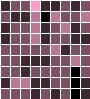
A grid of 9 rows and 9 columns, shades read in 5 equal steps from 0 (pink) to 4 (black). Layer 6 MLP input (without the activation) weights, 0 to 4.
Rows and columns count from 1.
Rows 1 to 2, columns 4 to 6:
0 3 3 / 1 4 1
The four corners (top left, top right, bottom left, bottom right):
3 2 2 3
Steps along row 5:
same same same same down up down same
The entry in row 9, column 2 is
2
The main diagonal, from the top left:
3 3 2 1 2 2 2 4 3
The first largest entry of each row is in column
1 5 1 1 7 3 8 8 8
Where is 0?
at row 1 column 4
